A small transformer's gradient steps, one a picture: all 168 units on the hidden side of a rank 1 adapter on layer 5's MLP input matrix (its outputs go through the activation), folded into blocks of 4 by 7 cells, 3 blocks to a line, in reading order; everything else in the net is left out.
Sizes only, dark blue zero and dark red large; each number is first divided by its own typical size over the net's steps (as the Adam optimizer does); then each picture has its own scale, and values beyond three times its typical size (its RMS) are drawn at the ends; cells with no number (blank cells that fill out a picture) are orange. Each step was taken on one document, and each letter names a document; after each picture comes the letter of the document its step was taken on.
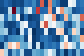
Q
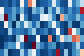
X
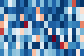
Q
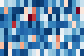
Q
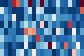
X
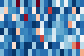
X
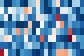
X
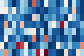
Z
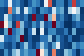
Z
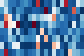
Z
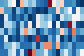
Q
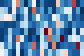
X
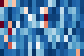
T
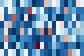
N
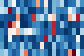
Z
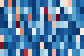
Z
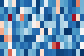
N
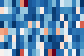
N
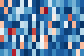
Z
